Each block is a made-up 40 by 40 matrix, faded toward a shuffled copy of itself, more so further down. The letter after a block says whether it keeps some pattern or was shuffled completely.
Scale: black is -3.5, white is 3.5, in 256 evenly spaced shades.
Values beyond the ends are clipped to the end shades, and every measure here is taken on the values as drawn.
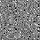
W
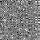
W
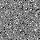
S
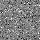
S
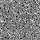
S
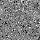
S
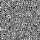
W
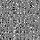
W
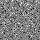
S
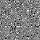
W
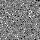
S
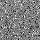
S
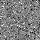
S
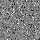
S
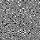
W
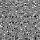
W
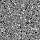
S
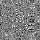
W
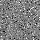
S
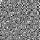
W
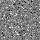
S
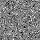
S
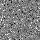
S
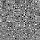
W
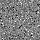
S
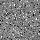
S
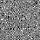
W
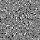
W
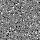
S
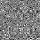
W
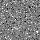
S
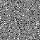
W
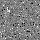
S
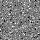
S
